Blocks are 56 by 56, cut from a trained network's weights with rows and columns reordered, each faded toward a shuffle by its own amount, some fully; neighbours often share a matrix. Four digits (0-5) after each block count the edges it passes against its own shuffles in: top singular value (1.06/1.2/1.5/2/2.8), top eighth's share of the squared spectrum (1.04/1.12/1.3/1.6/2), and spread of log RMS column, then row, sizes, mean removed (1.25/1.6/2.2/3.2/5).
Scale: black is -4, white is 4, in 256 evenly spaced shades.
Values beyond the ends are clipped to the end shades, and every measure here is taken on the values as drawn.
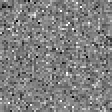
0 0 0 0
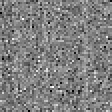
2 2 0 1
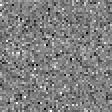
0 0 0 0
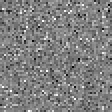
0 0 0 0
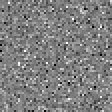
0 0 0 0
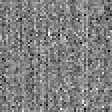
3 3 0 2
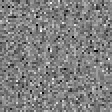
0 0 0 0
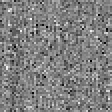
2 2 0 1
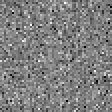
0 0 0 0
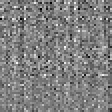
3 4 0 3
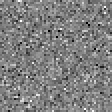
0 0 0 0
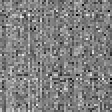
3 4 0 3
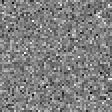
0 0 0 0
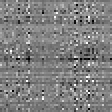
3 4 4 2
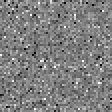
0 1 0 0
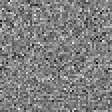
1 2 0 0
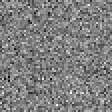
2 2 0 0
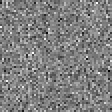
2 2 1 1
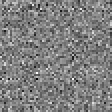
3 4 2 2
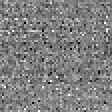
2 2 1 1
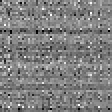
3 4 3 2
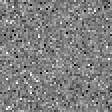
0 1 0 0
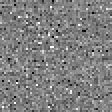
0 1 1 0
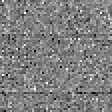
2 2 1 0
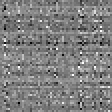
3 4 3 1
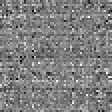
3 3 3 2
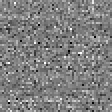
2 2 2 1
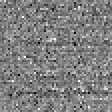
2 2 2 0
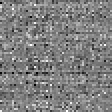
3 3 3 2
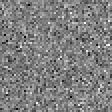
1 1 0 0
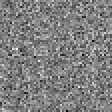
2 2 0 1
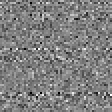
3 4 1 3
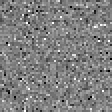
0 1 0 0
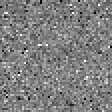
1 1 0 0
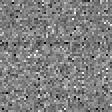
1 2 1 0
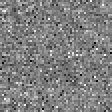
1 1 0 0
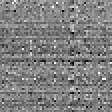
3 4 3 2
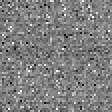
1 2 1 0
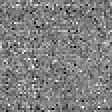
2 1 1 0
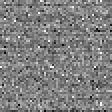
2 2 1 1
